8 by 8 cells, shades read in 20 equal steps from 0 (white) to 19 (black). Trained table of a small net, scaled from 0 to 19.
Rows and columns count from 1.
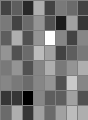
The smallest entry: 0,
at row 3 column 5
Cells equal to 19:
1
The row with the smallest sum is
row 8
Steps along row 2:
up down down up up down up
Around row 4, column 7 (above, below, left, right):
14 8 14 10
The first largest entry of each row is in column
3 6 7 6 3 6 3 3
